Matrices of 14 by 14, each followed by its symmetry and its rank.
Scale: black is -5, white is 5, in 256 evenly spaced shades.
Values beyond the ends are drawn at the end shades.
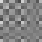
symmetric, rank two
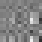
neither, rank two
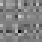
neither, rank two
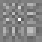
symmetric, rank two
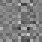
neither, rank three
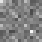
symmetric, rank three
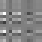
neither, rank one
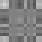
symmetric, rank one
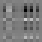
neither, rank one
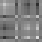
symmetric, rank one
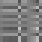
neither, rank one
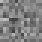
neither, rank three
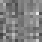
neither, rank three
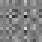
neither, rank two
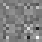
symmetric, rank three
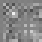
symmetric, rank three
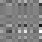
neither, rank one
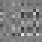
neither, rank two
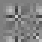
symmetric, rank two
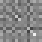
symmetric, rank three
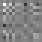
symmetric, rank two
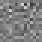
neither, rank three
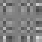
symmetric, rank one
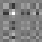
symmetric, rank one
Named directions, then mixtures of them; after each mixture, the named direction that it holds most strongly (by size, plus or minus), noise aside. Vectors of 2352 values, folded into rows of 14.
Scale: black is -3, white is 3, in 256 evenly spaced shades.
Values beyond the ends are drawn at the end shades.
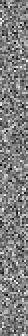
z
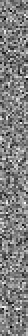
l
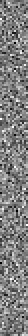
z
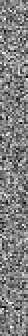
l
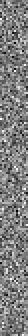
z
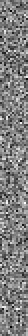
l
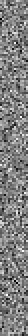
z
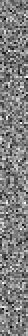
l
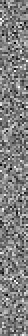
z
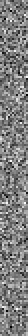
l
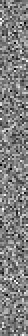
z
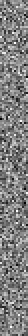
l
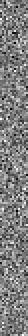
z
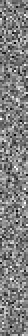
l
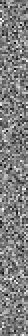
z
